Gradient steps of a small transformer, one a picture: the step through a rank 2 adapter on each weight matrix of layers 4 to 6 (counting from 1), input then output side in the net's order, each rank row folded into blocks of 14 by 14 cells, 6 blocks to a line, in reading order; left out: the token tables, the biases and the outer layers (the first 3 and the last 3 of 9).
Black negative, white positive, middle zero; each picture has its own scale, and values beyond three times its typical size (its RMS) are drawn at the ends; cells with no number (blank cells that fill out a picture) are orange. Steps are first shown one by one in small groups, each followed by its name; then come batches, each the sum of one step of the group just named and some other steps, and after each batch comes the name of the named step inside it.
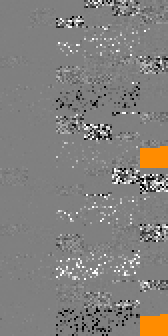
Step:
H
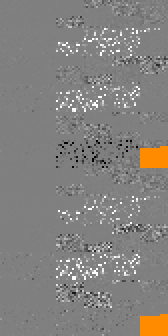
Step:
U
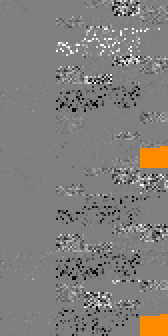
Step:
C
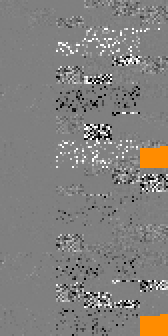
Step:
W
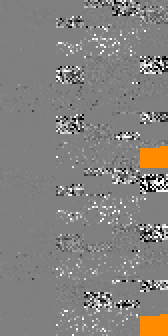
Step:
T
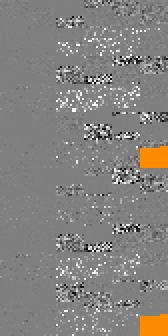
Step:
H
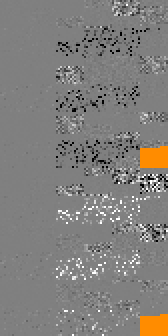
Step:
W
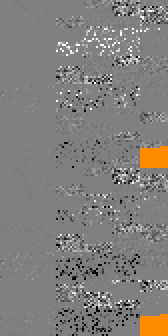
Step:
C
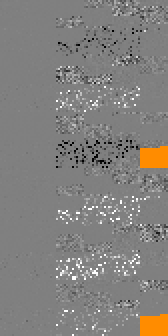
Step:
U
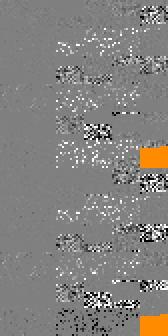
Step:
W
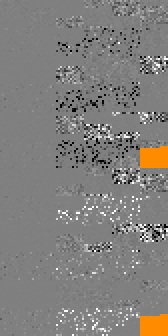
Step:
C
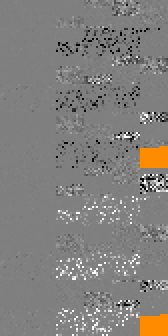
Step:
T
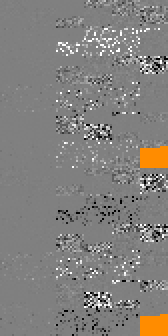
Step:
C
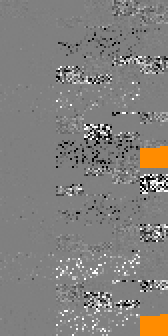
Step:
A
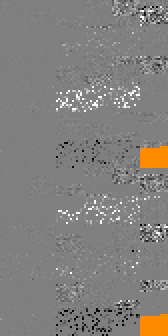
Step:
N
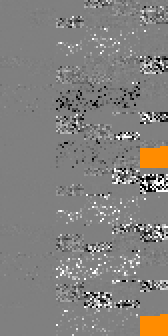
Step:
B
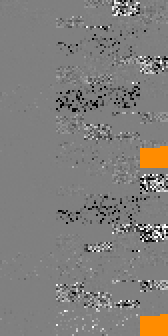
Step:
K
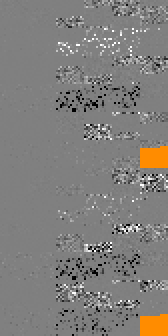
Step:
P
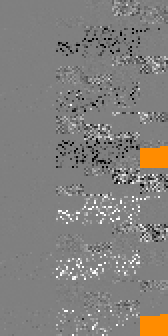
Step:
N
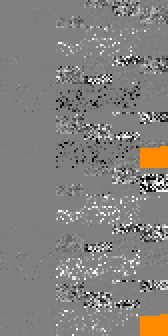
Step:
B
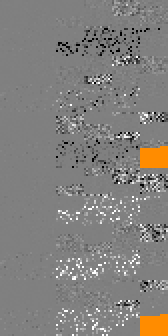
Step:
N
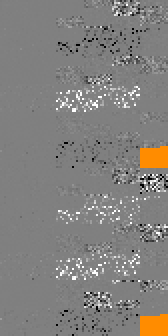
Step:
N
